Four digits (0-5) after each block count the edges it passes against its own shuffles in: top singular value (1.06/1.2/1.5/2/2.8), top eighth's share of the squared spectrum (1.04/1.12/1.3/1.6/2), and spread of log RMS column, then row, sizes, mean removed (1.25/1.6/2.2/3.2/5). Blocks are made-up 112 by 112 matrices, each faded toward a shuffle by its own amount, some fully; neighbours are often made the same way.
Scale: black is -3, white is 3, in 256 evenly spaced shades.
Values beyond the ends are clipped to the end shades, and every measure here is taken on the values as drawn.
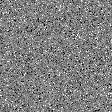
0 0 0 0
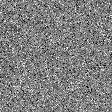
0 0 0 0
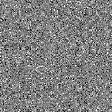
4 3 2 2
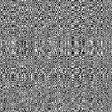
5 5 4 4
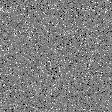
1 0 0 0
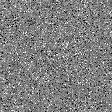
2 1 0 0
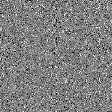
3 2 1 0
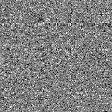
4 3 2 1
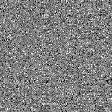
3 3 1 1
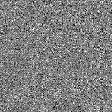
4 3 1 2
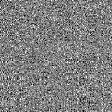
4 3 2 2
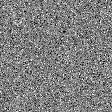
2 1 0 0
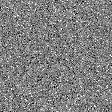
2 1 0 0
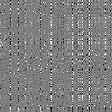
5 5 4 3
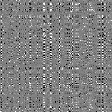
5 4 4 3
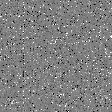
3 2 0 0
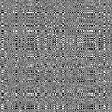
5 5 4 4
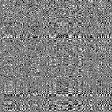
5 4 3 4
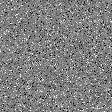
0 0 0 0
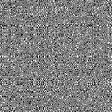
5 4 2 3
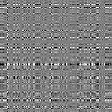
5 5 4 5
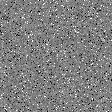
0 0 0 0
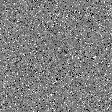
1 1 0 0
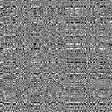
5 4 3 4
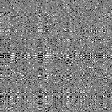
5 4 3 3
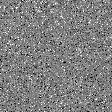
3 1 0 0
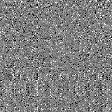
4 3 2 2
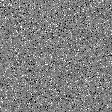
0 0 0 0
